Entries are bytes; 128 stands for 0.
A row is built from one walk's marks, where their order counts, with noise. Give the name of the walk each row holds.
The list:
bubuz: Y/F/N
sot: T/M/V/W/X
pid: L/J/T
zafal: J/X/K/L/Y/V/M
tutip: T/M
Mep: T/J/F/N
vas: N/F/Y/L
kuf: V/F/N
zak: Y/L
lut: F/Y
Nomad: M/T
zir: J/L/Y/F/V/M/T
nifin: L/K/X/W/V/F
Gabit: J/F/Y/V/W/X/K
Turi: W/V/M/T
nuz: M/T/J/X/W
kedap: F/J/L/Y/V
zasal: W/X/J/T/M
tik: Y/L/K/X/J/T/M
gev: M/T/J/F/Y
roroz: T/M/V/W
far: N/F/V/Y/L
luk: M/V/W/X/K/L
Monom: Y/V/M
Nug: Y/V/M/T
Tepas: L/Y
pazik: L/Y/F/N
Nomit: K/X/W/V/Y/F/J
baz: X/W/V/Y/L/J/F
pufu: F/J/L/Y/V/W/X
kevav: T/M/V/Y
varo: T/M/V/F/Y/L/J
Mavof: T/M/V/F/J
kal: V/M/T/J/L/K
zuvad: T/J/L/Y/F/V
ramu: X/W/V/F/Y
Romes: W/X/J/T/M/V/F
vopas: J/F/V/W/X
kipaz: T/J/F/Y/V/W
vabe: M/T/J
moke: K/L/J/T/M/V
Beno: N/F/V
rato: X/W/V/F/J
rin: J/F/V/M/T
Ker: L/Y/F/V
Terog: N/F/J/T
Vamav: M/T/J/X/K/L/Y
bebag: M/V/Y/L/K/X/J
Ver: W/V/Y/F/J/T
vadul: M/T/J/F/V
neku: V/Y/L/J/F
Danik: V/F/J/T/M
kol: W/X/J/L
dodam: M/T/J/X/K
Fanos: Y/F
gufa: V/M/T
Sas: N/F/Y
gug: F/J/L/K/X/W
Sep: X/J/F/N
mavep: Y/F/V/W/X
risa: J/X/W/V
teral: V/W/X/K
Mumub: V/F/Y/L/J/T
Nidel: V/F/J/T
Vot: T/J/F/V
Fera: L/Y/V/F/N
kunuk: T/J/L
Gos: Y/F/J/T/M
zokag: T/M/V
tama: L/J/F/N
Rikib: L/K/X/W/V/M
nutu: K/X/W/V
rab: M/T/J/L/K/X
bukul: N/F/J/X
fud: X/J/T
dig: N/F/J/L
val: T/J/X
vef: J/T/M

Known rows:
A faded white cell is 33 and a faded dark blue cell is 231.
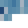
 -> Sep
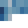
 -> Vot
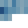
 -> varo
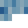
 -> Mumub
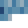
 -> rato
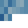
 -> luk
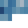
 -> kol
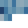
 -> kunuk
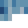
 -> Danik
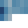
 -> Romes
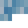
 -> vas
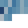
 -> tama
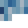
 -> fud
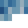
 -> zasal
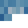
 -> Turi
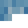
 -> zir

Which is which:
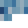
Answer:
pid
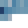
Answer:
baz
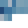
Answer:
dig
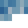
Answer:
tik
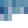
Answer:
Gos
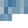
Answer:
Vamav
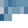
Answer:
kevav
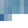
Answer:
ramu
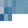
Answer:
far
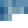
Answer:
rin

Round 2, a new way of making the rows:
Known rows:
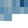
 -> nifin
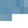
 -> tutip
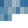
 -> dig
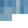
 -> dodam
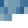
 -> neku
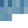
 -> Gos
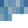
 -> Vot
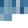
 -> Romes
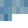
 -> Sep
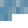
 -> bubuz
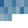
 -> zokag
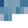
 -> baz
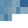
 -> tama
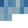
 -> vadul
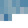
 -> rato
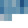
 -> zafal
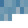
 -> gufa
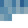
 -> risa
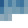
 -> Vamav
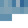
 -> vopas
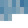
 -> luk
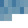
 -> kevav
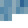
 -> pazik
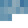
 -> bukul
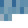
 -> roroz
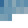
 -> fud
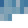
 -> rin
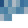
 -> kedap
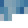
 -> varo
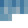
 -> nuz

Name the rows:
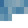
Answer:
kunuk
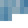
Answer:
kuf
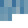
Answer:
sot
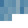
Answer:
val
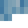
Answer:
kol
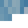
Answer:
Nidel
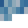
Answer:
zuvad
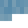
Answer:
Monom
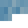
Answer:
zak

